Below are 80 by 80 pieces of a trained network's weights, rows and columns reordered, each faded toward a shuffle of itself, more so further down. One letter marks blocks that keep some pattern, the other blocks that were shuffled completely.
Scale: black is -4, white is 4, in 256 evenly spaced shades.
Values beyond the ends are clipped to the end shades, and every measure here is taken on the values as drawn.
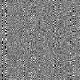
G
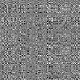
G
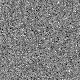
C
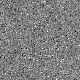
C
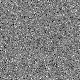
C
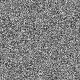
C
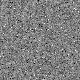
C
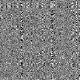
G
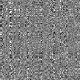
G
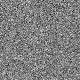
C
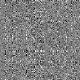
G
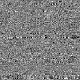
G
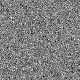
C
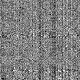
G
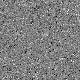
C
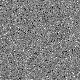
C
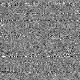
G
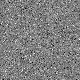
C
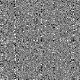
G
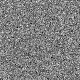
C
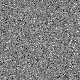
C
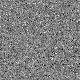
C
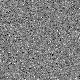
C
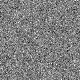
C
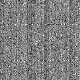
G
